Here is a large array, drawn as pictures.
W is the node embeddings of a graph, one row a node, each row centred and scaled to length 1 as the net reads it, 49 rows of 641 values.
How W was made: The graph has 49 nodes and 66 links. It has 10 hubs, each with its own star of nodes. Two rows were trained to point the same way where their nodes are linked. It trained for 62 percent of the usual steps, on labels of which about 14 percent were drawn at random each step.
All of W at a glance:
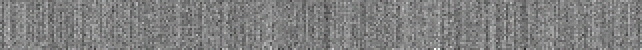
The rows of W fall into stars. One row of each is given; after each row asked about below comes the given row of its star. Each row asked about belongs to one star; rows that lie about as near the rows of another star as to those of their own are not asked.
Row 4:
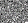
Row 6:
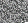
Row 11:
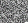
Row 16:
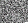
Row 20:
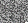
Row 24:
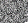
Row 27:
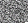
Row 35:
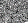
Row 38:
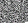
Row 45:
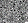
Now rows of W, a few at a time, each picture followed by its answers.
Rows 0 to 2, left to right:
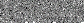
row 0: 20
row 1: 6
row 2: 4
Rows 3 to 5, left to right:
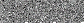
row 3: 20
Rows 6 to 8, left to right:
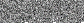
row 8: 38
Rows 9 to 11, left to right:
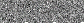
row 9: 4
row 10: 27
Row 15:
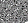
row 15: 16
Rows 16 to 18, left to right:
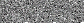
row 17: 4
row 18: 35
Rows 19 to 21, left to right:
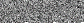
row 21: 35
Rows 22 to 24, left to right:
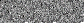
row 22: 45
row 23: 4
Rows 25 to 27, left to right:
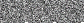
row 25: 4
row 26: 35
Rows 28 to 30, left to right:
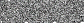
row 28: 11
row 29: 16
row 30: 24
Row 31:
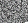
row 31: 38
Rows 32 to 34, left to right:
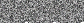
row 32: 45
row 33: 16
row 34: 35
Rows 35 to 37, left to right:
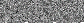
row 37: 38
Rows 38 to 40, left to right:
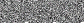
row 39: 20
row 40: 35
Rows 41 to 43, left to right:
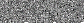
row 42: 16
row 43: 27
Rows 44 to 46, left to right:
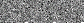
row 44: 16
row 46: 20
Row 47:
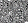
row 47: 24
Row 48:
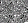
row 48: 11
